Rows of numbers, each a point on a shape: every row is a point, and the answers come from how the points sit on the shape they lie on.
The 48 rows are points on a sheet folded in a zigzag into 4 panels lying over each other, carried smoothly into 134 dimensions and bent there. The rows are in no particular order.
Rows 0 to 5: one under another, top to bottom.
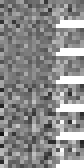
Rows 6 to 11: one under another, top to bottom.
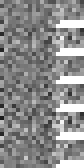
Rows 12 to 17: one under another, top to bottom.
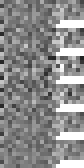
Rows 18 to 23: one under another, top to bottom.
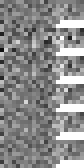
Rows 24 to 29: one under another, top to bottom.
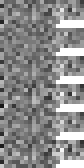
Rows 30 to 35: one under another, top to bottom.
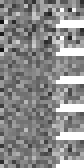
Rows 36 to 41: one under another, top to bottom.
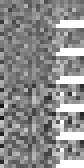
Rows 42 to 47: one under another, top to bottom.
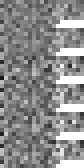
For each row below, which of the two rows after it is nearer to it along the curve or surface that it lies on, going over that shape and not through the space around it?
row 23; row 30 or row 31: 31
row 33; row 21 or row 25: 21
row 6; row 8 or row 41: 8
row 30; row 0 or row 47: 47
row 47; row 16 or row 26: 16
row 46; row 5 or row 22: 5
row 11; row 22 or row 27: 22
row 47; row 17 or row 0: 17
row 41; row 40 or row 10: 40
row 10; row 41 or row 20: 20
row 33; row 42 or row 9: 9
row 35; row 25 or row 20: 20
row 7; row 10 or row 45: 45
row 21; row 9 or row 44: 9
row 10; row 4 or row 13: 13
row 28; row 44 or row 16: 16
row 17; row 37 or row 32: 37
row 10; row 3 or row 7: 3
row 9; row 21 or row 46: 21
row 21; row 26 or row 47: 26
